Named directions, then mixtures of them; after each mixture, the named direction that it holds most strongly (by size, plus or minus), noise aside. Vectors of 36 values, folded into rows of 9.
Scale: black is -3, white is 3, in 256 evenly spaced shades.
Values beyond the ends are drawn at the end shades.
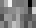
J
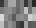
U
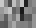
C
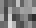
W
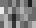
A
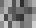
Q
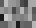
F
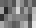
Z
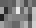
Z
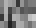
W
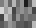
F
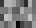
F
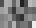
Q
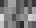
U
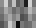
F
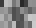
Q
